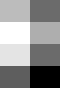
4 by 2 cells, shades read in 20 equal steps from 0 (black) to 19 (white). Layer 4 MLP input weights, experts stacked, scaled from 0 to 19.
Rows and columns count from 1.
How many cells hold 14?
1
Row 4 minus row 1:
-7 -8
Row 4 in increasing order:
0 7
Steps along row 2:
down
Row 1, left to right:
14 8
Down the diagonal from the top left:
14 13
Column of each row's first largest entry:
1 1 1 1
